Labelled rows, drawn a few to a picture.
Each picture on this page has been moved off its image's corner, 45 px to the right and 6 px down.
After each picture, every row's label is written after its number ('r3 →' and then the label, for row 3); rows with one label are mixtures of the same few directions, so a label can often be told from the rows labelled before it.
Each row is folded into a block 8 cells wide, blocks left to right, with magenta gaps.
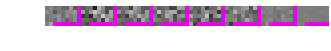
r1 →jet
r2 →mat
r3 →mat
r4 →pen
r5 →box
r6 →jet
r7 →box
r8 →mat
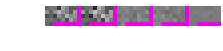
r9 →mat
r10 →mat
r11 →box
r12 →mat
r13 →pen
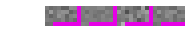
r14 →pen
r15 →pen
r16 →jet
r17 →pen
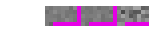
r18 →jet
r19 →box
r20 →pen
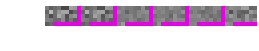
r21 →pen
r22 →pen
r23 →jet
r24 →box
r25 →mat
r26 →pen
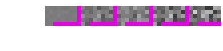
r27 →pen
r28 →box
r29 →box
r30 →box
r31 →pen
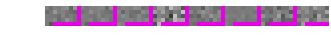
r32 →jet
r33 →jet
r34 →pen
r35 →box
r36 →mat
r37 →box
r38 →box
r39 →box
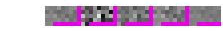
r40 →mat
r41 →box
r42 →box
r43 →mat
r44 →mat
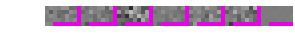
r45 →pen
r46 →jet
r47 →mat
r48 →jet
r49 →box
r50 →jet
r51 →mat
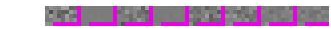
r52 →pen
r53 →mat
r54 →jet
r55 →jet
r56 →box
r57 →mat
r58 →jet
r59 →pen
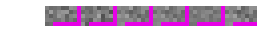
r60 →pen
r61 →box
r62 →mat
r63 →mat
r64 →pen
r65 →mat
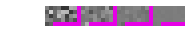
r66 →pen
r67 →jet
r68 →jet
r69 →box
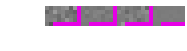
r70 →jet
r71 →pen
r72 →jet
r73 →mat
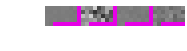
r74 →jet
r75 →mat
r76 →mat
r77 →box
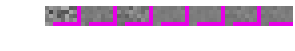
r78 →pen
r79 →box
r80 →mat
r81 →jet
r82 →jet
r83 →mat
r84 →mat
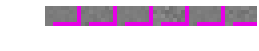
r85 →pen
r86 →jet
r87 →jet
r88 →mat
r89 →jet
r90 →pen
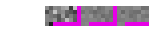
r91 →jet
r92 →mat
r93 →pen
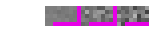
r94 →mat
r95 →pen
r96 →box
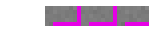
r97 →jet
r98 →mat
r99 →jet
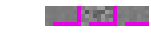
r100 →box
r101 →pen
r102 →box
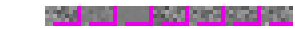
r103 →mat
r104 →jet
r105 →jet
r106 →mat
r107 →pen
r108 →pen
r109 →jet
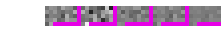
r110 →box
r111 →jet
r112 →pen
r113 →box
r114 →box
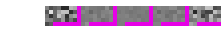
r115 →pen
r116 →jet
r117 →mat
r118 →pen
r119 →pen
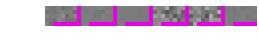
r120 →box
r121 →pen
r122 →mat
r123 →mat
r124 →box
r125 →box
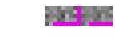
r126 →box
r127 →box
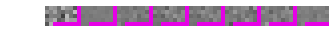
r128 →box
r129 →mat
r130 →box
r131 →mat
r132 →mat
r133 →jet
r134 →jet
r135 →box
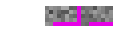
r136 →pen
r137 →mat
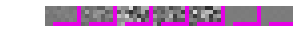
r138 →mat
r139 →pen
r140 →mat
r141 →box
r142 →pen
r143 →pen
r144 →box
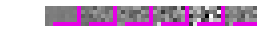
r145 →box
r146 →mat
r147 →pen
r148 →jet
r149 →box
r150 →box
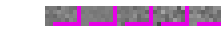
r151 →mat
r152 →mat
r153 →box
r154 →jet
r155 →mat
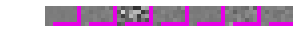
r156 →box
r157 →jet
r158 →pen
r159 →jet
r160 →box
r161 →jet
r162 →pen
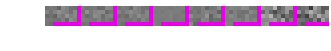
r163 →mat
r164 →pen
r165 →mat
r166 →box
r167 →box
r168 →pen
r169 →mat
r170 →mat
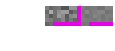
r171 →pen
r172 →pen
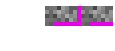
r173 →mat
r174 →mat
